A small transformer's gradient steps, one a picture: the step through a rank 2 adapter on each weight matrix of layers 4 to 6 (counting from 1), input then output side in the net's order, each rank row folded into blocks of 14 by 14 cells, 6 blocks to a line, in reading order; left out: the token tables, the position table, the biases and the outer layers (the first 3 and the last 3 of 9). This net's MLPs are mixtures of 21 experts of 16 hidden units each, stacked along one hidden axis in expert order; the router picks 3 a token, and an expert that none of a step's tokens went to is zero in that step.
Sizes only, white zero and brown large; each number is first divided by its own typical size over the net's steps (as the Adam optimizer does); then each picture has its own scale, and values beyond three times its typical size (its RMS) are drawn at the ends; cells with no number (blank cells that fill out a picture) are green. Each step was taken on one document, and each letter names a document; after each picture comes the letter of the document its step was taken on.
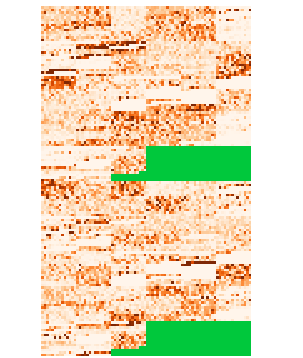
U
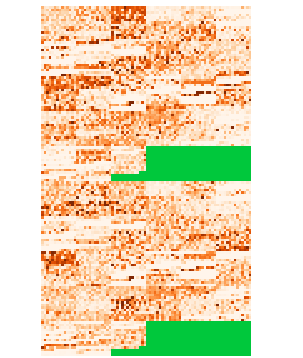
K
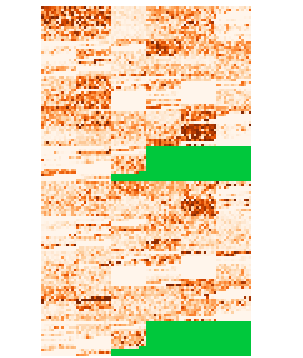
U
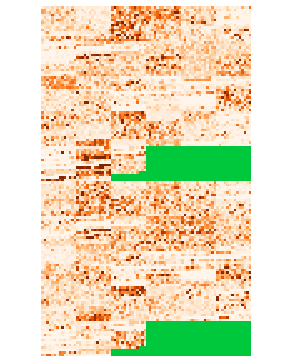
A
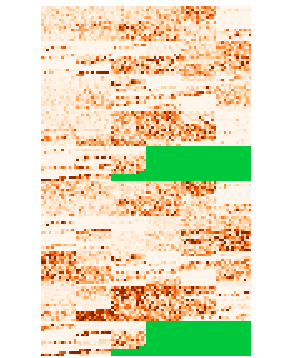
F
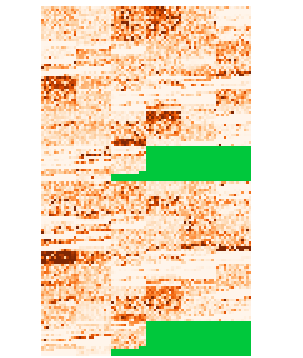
K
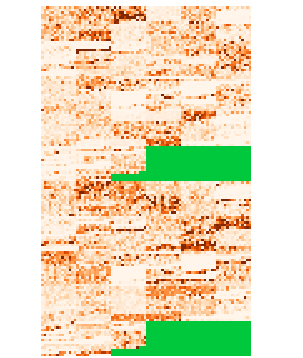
A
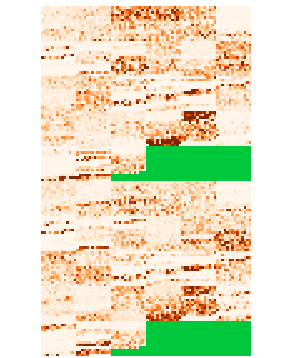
F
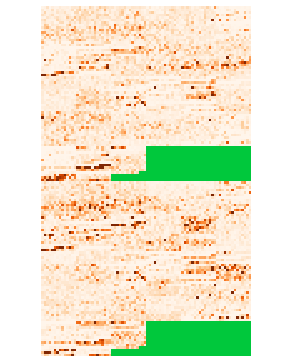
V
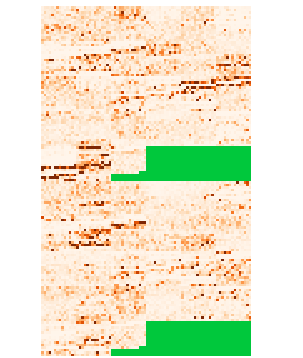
V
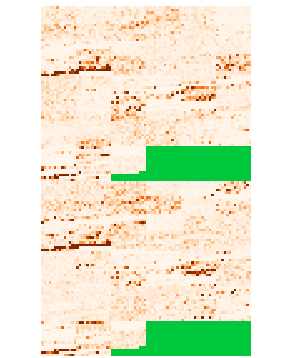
V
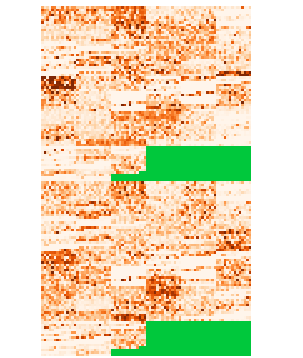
K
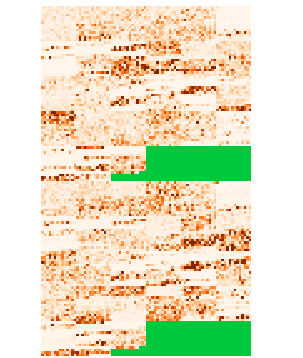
F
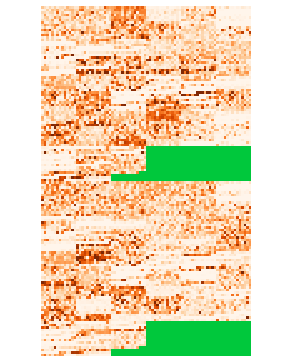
K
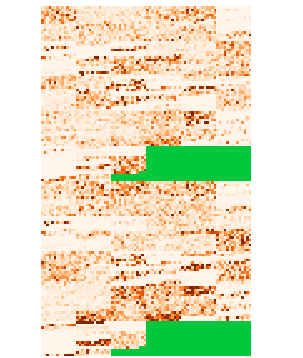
F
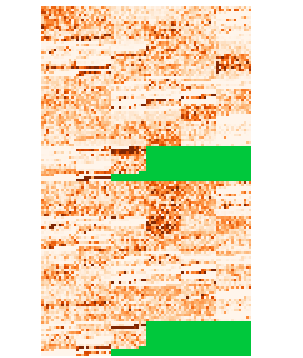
U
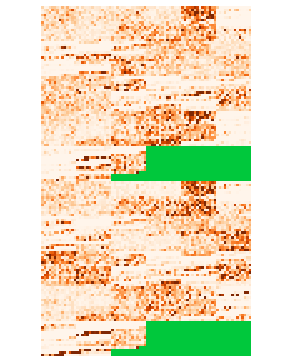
F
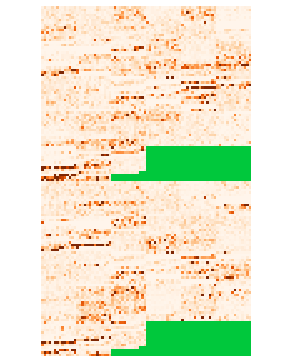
V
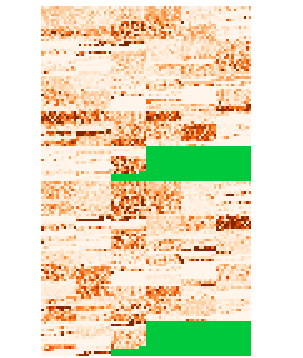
U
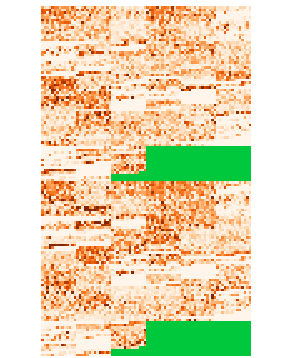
U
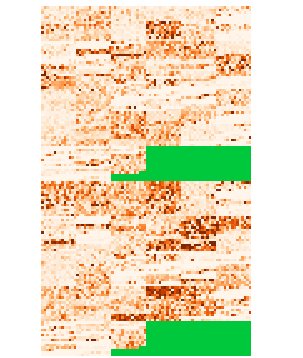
U
